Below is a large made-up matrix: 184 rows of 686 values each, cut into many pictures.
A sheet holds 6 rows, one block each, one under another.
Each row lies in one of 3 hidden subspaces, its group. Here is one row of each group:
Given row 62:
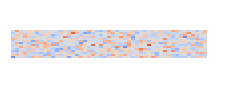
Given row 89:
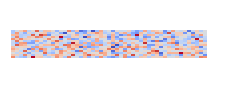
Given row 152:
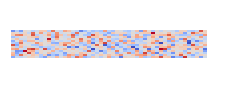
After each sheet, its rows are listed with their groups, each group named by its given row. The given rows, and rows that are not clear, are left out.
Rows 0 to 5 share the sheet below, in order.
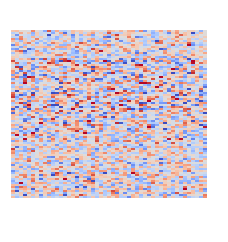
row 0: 152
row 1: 152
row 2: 62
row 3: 152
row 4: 62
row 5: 152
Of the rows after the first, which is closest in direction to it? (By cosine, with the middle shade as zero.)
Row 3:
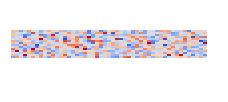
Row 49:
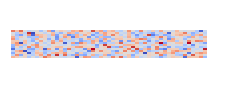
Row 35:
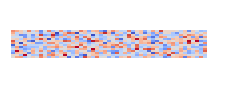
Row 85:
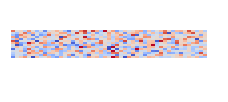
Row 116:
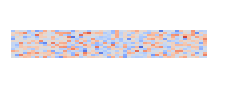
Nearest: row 35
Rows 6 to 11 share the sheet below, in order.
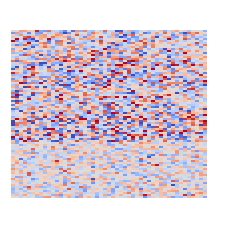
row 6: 89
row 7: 89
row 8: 89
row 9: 62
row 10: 62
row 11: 152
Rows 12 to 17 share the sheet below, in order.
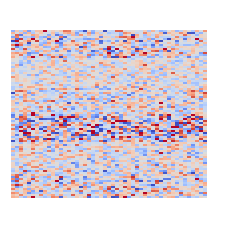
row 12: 89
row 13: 152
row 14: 62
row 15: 62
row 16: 152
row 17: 89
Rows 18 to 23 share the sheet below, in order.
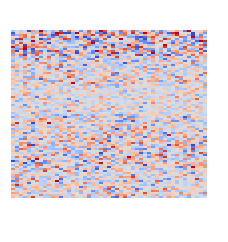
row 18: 152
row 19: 89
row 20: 89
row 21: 89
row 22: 152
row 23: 89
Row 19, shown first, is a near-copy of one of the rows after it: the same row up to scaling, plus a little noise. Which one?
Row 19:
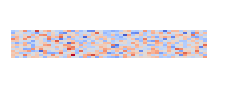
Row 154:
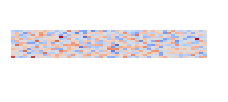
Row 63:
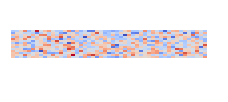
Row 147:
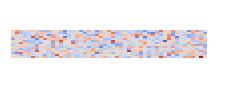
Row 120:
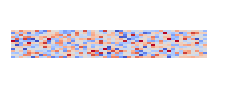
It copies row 63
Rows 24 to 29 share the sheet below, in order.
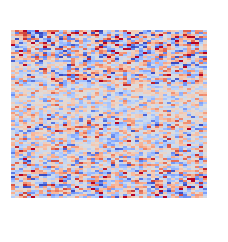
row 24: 89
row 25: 62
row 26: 62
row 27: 152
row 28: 62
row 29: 62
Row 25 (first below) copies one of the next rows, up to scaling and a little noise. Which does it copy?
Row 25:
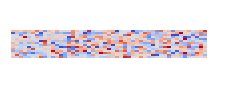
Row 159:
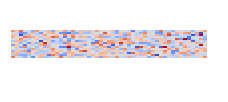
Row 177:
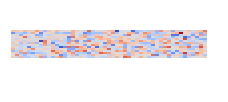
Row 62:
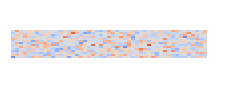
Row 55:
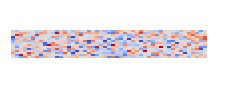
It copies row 177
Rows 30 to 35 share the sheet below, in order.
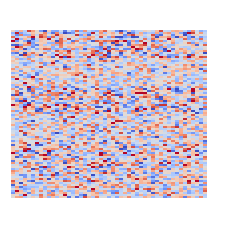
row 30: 89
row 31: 152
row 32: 152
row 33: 62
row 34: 89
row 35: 152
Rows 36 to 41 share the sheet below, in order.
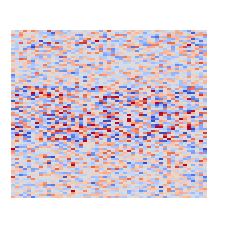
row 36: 152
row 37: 152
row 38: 89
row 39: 152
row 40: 62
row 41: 62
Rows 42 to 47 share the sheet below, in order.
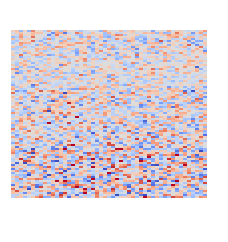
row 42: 152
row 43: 89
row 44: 62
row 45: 152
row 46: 62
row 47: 152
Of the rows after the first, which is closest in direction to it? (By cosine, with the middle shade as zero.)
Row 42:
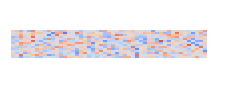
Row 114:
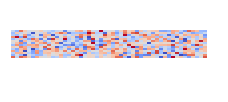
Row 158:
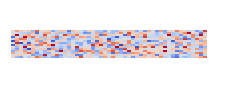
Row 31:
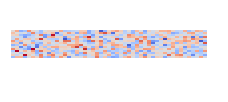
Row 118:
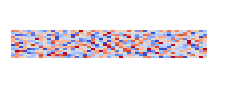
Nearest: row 158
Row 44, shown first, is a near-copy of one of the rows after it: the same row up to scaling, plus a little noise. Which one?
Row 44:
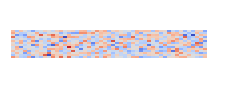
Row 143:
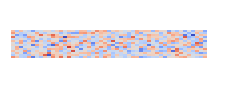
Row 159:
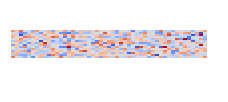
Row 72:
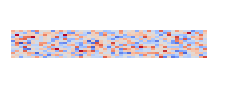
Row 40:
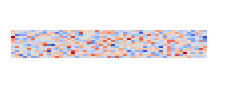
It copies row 143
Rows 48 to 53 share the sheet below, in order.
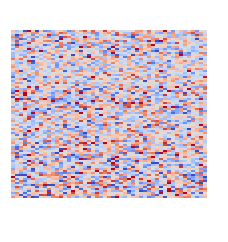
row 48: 89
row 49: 152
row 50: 62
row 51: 152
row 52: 89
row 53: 62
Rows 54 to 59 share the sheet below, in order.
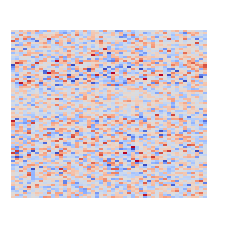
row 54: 89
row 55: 62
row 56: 152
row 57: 62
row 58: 89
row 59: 152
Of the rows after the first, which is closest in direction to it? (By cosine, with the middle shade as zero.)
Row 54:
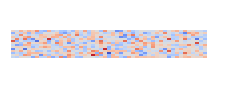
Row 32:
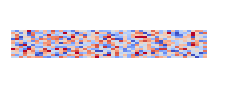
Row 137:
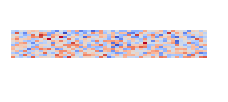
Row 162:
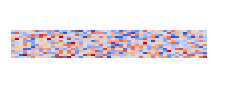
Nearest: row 162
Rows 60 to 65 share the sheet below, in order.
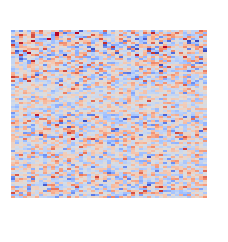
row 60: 152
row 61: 152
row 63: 89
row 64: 62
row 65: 62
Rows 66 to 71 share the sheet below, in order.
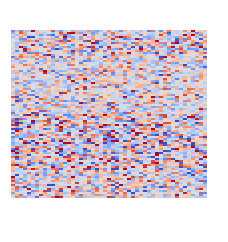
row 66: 62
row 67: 62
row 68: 89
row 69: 89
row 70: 89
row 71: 62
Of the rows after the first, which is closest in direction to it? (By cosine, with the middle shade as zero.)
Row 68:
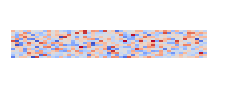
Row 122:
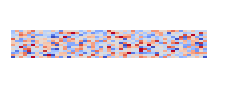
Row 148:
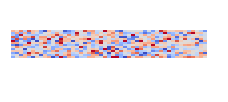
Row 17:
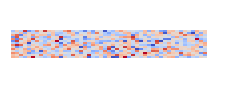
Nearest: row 148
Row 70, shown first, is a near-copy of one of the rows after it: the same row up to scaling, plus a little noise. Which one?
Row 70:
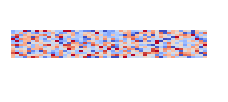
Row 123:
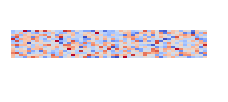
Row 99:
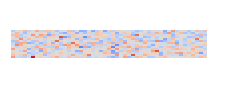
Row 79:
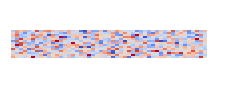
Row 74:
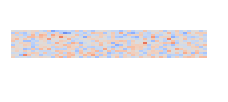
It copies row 123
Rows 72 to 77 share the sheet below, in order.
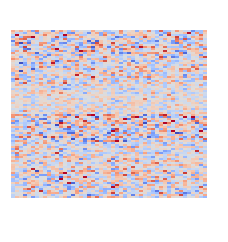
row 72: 62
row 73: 152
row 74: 89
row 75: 89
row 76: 89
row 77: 89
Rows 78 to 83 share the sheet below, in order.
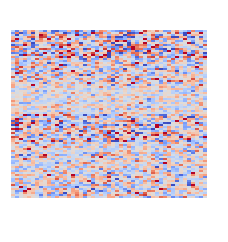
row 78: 89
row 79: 89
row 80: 62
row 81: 89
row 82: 62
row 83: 152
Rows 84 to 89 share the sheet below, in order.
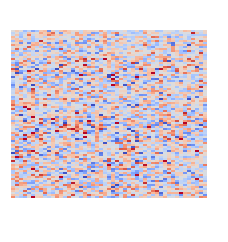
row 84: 152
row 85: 89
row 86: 152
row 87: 152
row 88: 89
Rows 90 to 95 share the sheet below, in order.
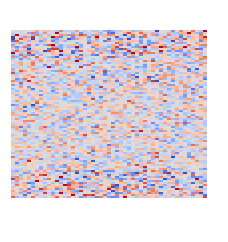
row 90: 62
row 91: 152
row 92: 152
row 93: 62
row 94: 152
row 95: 89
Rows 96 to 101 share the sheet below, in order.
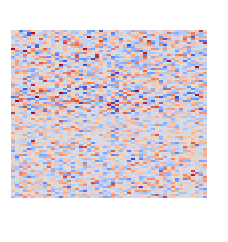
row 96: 152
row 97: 89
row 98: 89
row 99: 89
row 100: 62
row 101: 62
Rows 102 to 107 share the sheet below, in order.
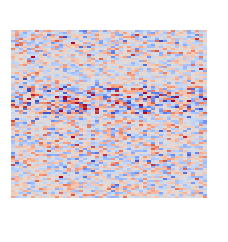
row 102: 89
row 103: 152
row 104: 152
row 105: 62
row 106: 152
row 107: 89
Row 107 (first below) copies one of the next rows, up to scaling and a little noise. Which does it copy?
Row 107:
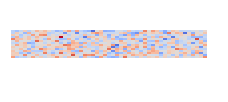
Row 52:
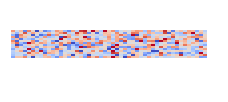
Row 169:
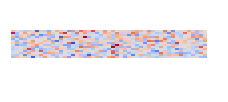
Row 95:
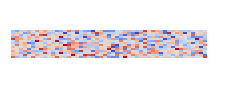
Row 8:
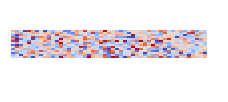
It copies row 95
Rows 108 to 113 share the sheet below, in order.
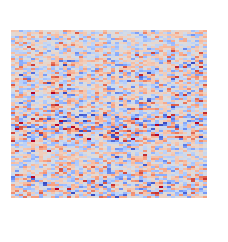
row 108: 152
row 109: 62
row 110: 62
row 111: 89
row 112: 89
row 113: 62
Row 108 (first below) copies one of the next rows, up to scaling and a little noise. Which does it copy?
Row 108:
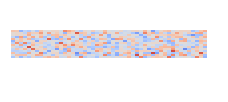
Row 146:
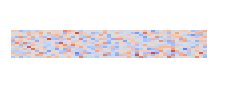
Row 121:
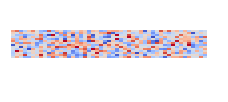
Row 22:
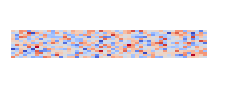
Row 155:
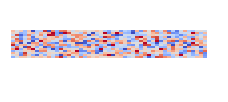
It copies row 146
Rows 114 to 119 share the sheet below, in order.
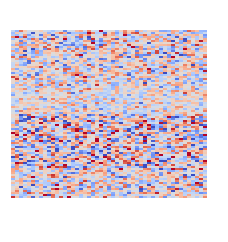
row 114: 152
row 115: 152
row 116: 62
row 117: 152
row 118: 152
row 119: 62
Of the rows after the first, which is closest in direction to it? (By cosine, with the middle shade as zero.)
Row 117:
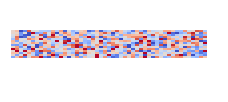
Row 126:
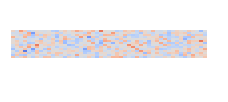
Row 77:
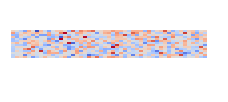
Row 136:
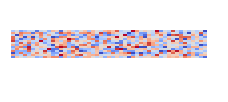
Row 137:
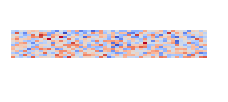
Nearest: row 137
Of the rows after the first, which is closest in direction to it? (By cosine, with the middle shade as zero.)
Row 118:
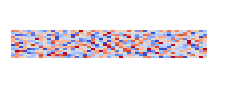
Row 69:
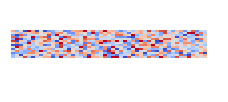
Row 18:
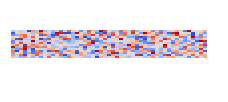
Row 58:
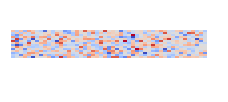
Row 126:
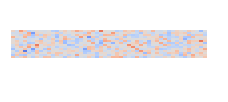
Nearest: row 126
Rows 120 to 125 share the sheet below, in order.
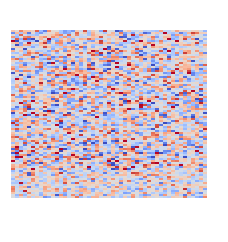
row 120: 89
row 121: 152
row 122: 62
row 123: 89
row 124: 89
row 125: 152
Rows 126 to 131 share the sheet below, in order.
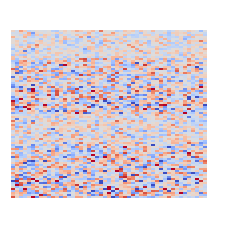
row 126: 152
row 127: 89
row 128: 152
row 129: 62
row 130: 152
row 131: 89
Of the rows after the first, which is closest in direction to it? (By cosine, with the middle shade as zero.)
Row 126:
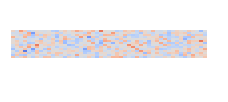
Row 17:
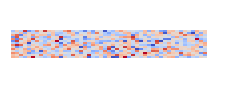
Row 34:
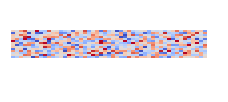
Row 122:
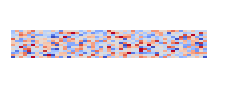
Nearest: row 122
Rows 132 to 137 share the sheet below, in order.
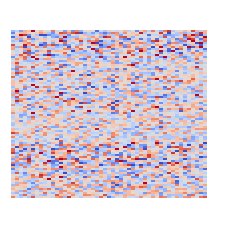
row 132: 62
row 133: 89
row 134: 89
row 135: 152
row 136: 62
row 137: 89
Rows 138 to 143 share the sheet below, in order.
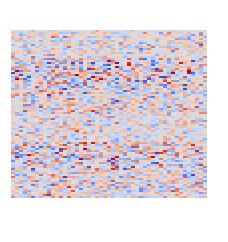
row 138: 62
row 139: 152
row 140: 89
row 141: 152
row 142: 89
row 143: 62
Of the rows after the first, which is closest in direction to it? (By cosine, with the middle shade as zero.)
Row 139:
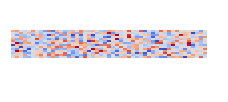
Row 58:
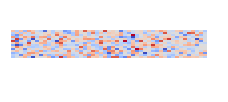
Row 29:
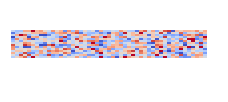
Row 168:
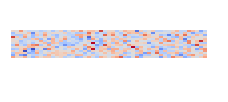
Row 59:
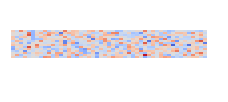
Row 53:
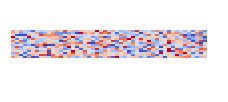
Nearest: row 168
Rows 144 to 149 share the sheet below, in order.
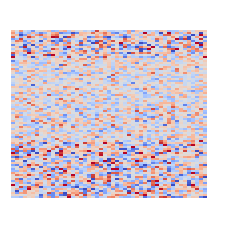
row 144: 62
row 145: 89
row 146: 152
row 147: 89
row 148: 89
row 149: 152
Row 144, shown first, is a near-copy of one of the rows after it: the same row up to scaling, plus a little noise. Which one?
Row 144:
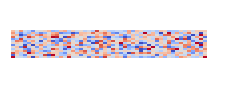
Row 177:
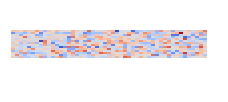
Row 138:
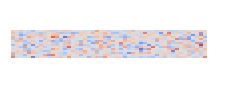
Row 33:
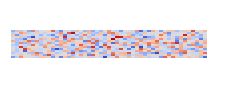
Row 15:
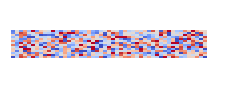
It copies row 138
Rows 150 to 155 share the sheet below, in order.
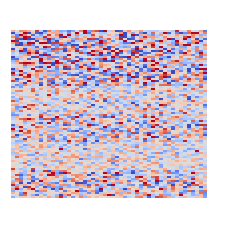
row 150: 89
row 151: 152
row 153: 152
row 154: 89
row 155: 152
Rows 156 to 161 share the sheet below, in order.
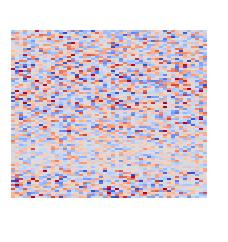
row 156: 89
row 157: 62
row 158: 62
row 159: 62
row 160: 62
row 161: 89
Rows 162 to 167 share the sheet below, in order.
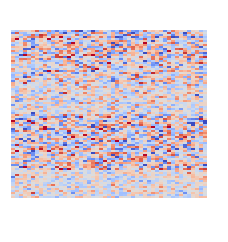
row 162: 89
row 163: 152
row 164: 89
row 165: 62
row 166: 89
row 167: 62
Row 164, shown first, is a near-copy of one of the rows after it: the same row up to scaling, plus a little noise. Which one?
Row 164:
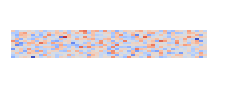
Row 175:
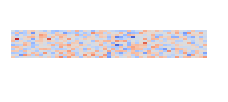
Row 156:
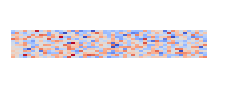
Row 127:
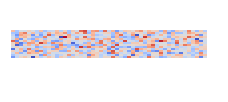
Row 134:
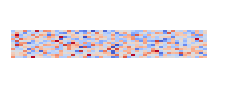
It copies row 127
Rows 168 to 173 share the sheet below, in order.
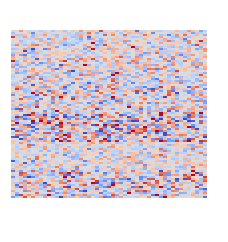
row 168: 152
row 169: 89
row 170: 89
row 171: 89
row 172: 152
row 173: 62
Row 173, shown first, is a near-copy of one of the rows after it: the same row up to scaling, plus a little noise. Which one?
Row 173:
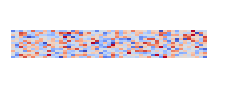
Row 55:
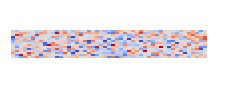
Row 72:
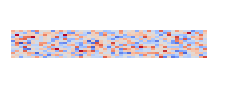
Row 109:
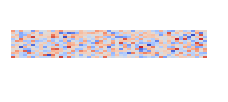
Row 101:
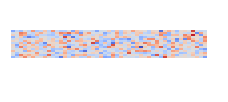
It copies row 101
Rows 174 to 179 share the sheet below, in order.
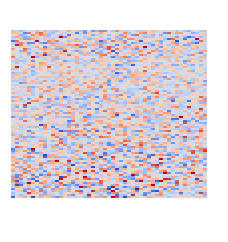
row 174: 89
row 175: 89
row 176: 152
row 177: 62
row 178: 62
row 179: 89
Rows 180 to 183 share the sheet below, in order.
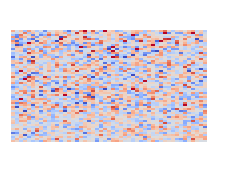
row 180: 89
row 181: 152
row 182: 152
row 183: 152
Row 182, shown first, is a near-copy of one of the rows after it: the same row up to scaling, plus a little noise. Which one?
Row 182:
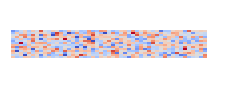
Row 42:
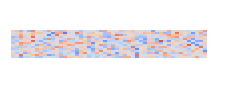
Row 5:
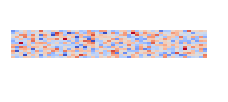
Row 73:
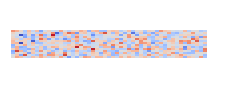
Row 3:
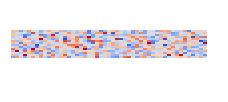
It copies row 5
